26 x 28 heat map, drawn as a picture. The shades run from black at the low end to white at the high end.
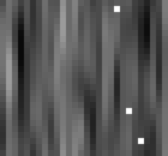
No overall slope runs across the table. Three lone cells stand out, each far higher than its neighbours. The centre is the calmest part. The grain runs up and down.
